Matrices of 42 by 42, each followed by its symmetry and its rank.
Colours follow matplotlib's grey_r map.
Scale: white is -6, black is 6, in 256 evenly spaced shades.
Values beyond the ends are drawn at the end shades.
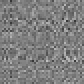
neither, rank five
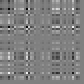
symmetric, rank one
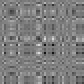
symmetric, rank two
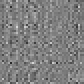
neither, rank five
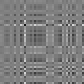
symmetric, rank one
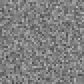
antisymmetric, full rank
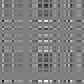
neither, rank one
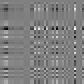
neither, rank one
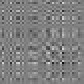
symmetric, rank two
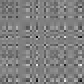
symmetric, rank two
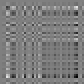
symmetric, rank one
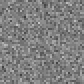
antisymmetric, full rank
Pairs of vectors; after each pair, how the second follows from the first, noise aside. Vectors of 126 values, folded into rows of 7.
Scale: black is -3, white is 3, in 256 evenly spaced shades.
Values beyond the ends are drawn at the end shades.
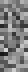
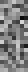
reversed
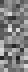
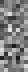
copied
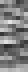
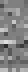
partly zeroed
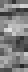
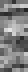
copied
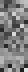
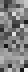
copied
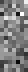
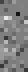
partly zeroed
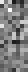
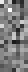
copied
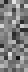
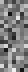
reversed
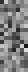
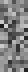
reversed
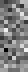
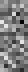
reversed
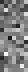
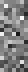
reversed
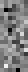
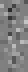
partly zeroed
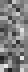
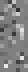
partly zeroed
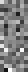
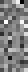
reversed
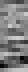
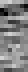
reversed
